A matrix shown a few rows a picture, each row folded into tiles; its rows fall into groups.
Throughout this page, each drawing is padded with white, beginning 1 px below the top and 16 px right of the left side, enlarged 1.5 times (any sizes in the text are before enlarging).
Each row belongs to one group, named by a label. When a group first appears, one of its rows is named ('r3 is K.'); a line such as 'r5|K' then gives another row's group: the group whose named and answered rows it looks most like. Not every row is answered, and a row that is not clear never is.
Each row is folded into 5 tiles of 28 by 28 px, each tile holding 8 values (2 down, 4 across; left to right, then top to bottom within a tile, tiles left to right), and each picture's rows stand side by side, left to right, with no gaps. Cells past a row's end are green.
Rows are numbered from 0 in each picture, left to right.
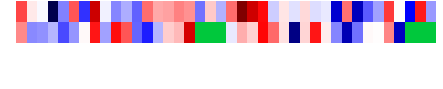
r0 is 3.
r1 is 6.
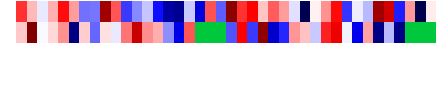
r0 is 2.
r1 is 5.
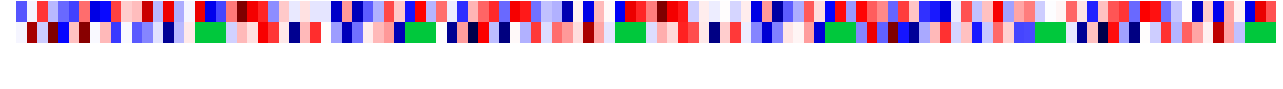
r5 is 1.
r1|6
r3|6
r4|5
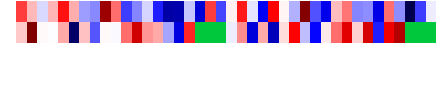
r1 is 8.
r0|2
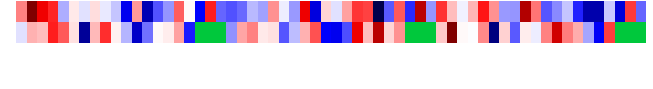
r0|6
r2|2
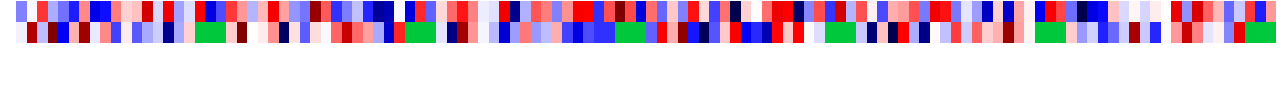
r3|5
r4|1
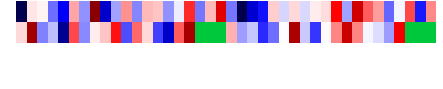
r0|8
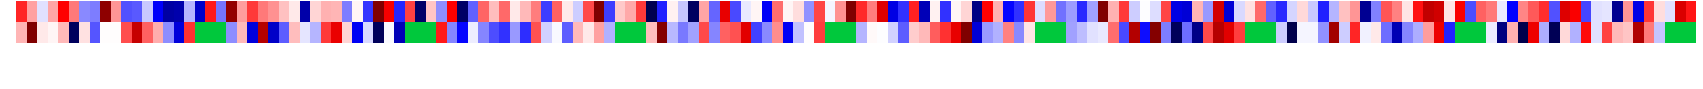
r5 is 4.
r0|2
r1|5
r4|3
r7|1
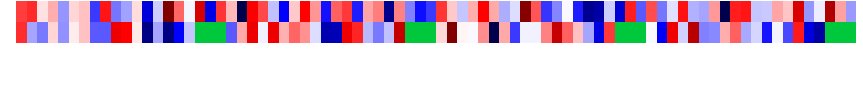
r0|5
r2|2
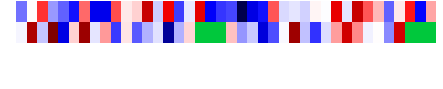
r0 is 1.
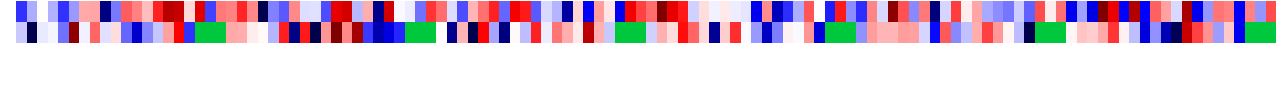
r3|6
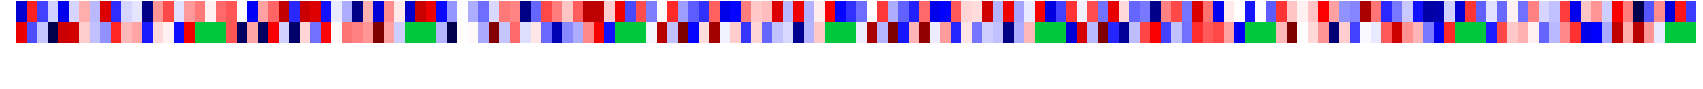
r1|1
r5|5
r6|2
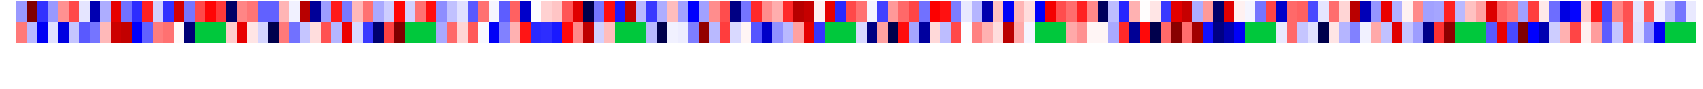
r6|8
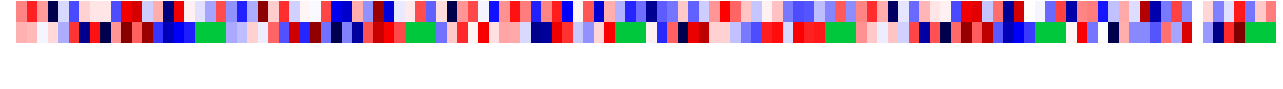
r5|8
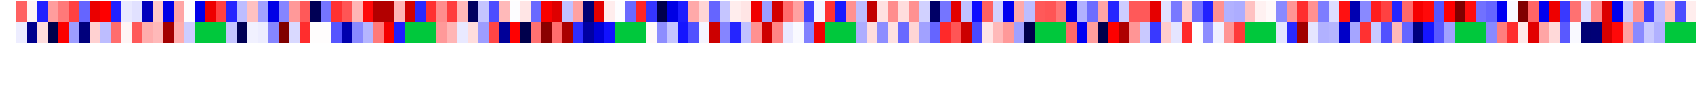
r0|1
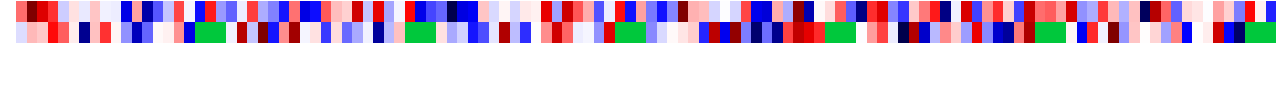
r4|8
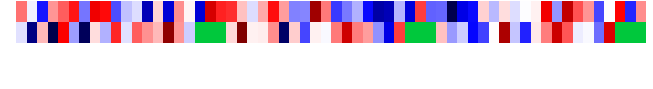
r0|1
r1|2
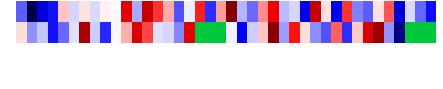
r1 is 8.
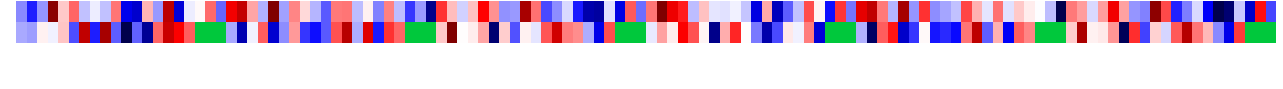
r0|4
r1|8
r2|2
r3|6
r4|8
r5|2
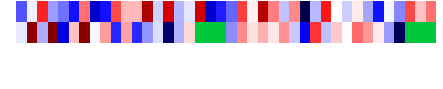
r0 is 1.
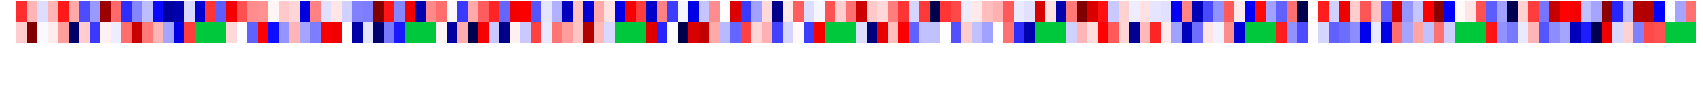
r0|2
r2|1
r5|6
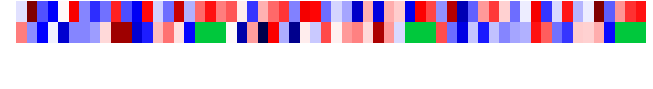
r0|3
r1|1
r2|3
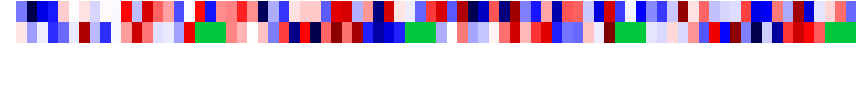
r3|4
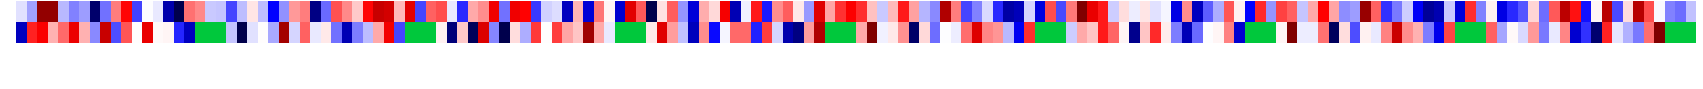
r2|1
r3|8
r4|2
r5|6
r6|2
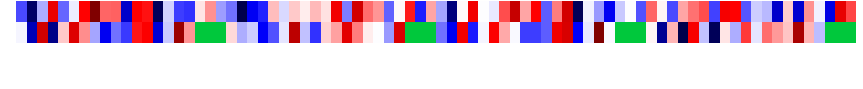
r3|1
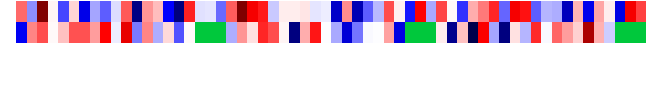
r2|1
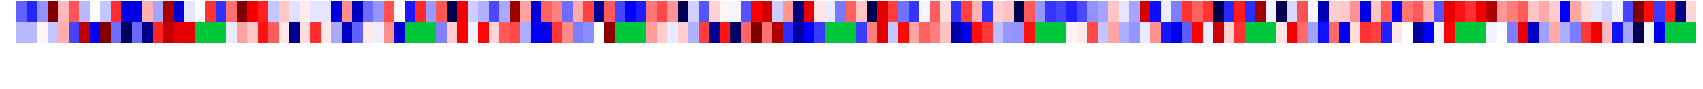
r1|6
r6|8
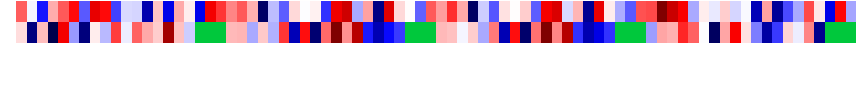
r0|1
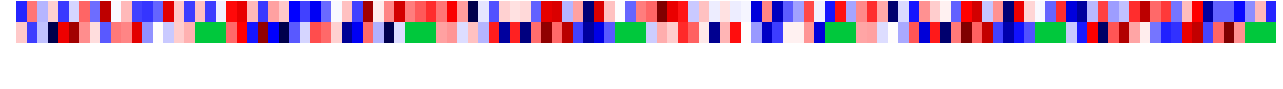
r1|5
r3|6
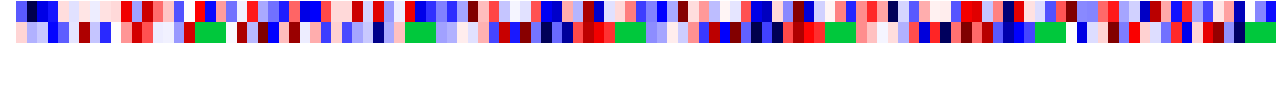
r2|4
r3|4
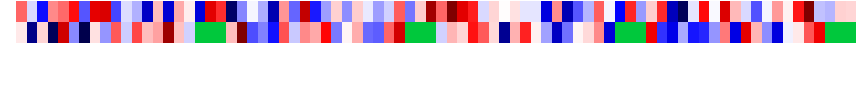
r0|1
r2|6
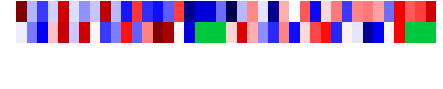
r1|8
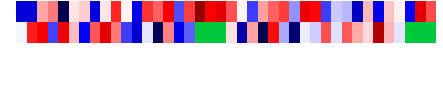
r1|1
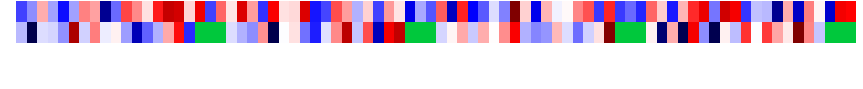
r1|8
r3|1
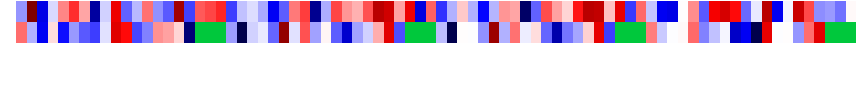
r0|3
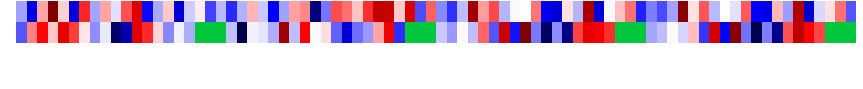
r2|4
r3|4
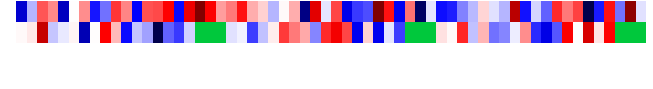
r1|5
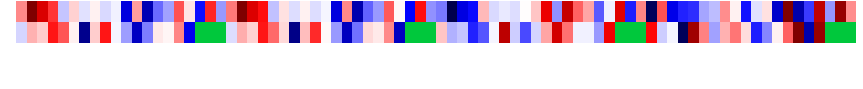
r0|6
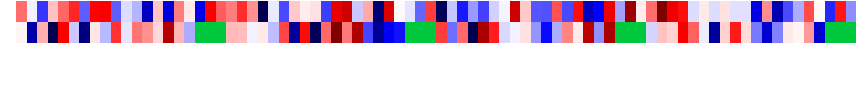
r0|1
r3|6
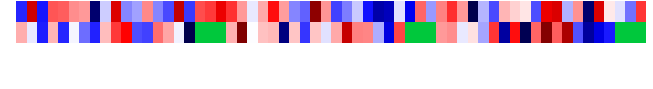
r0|3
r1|2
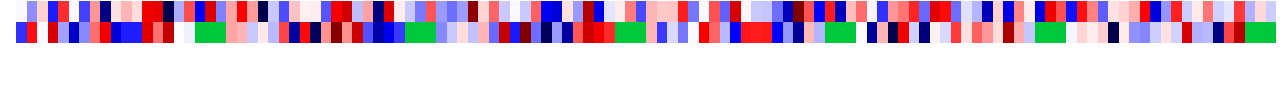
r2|4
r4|1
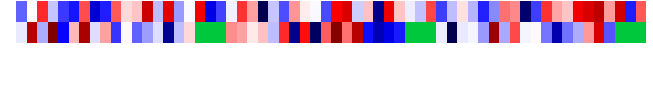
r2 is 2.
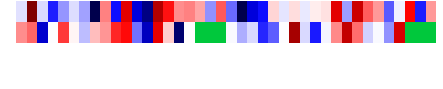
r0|5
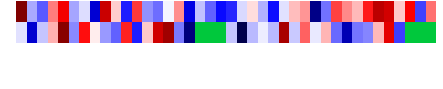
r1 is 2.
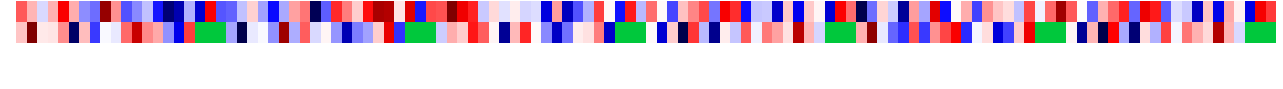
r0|2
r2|6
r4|8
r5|1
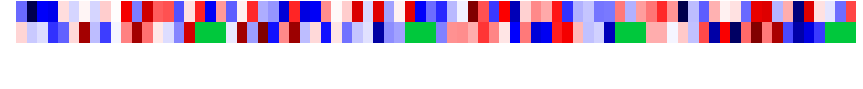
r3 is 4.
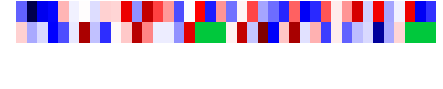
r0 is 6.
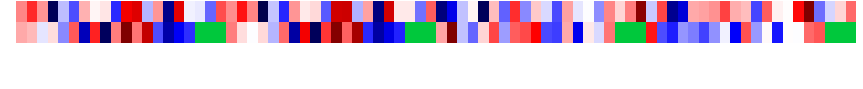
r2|8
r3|3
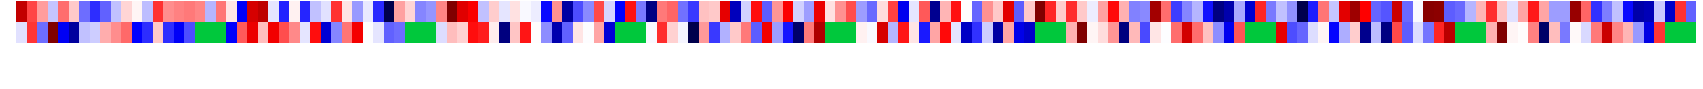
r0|5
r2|6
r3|8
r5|2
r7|2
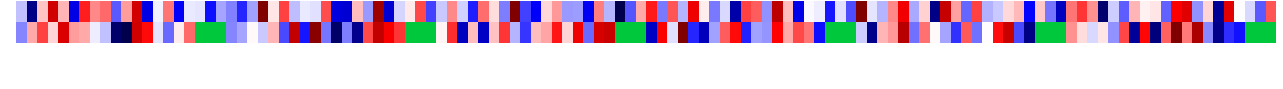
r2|8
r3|5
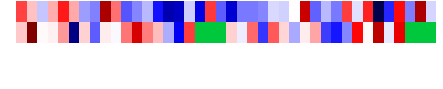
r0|2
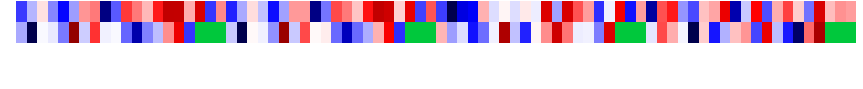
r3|8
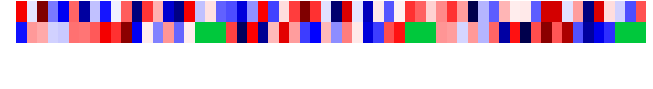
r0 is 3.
